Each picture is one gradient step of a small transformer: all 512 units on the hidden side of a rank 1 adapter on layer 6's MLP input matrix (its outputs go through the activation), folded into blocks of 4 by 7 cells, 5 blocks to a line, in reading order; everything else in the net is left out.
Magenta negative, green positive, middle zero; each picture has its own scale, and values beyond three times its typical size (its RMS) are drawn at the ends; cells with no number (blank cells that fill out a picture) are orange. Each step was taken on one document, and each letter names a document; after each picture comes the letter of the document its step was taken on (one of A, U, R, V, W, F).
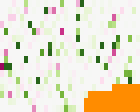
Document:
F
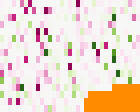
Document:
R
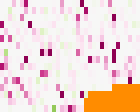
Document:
R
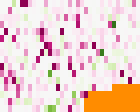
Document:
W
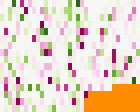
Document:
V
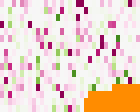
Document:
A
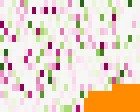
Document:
A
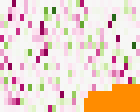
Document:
V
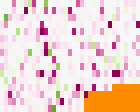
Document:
V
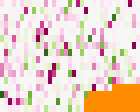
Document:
V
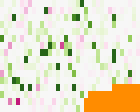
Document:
R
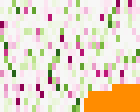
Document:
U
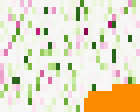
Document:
R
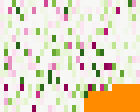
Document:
U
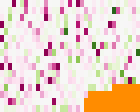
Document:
A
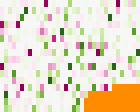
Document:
U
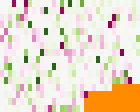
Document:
W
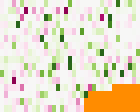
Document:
U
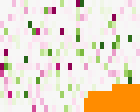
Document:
F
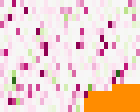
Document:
V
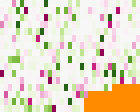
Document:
U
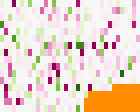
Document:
W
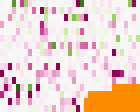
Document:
R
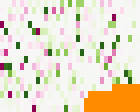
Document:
F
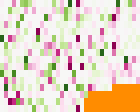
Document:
W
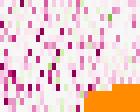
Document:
W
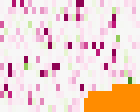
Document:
R
